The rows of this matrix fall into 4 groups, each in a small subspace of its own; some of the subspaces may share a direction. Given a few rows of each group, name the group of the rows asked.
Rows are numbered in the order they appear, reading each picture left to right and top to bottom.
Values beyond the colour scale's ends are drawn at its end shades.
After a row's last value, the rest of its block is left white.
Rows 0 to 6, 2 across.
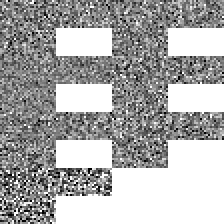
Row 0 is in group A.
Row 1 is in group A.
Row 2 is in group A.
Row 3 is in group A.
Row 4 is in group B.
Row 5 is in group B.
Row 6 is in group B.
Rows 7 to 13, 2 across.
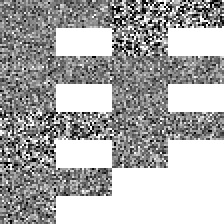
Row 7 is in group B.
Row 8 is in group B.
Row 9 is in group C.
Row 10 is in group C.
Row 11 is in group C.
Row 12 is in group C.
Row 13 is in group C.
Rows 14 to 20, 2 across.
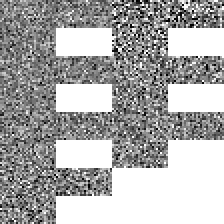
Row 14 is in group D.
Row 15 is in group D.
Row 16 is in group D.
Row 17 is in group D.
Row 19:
A
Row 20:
B
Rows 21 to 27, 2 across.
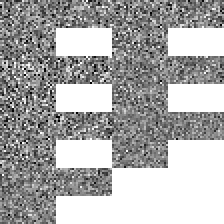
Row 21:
B
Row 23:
D
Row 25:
B
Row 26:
A
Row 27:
B
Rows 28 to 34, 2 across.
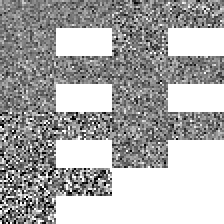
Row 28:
D
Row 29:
D
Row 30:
C
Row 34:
B
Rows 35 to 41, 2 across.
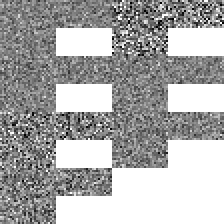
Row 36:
C
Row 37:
D
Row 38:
B
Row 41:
D
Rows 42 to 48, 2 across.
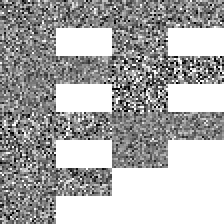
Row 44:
C
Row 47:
D
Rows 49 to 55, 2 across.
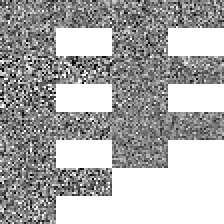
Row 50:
A
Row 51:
D
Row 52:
D
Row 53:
D
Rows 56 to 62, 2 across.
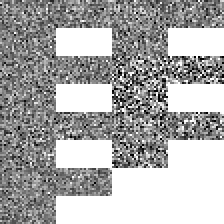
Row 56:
C
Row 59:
C
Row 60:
D
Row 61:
B
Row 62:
B
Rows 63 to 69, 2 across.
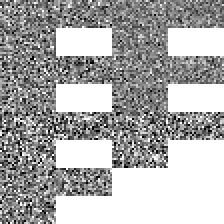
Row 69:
B
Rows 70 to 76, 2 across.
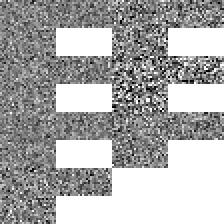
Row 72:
A
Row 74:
B
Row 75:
C
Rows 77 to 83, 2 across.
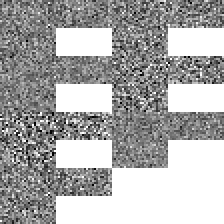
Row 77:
A
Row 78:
B
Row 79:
C
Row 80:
B
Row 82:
D
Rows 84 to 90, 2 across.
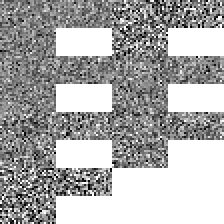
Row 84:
A
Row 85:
A
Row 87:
D
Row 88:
A
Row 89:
D
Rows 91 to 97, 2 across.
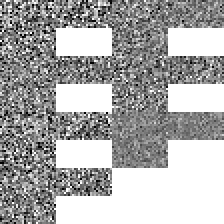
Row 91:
B
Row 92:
B
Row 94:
A
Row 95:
A
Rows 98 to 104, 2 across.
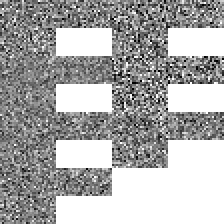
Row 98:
D
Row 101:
C
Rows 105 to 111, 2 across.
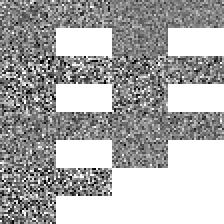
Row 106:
C
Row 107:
C
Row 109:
A
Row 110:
A
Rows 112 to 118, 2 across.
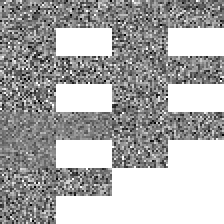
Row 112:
B
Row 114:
A
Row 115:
C
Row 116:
B
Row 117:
C
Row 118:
D
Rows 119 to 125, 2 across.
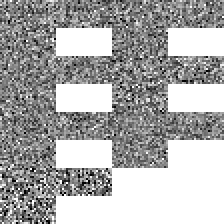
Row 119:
C
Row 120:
A
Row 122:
D
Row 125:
A
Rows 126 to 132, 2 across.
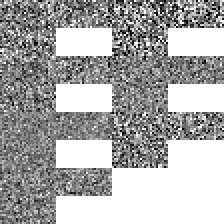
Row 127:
A
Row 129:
A
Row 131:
A
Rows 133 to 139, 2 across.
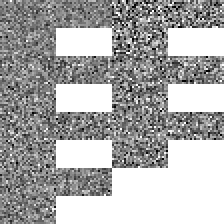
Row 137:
A
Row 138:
C
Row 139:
C
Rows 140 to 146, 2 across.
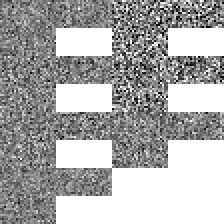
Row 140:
A
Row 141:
B
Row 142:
A
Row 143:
A
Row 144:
D
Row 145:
D
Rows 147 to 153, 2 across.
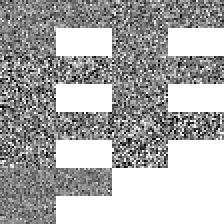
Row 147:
C
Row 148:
D
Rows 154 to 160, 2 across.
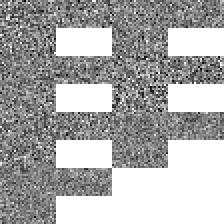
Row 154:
C
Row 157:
A
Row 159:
B
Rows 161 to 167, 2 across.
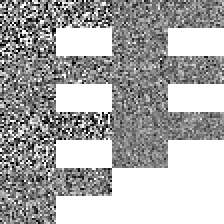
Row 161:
B
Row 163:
D
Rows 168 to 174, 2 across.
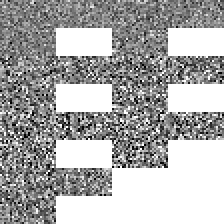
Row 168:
A
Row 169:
A
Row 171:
C
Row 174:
C
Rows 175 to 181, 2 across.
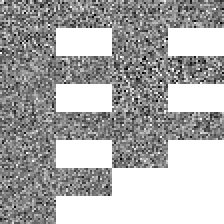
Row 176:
C
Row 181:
A
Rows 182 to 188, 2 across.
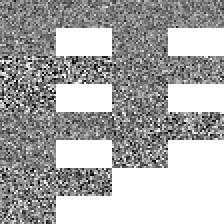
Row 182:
B
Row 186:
C
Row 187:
C
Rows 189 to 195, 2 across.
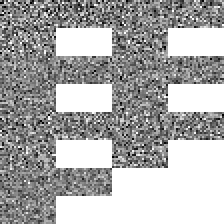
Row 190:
B
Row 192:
C
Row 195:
B
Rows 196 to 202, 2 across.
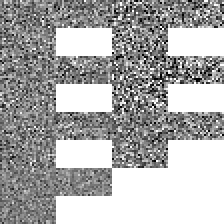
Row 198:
D
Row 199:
C
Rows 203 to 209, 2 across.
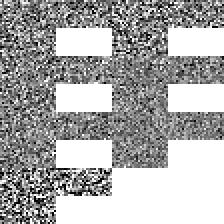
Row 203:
D
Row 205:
B
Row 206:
B
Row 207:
C
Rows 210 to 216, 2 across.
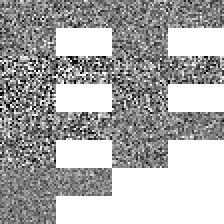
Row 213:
C
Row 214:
B
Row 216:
A
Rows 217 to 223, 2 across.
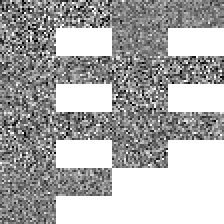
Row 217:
D
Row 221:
A
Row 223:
A
